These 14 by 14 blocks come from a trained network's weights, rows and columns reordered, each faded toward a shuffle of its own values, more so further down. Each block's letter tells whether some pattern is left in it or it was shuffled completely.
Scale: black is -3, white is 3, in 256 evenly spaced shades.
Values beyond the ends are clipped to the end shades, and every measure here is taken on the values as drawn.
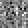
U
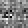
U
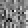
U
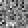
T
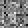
U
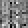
U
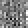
U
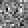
T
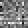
U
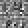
U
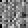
U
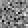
T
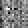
U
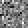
T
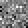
T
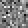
T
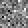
T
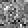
T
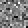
T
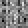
U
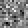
T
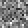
T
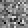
T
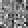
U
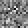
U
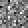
T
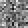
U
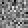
T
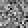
T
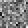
T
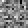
U
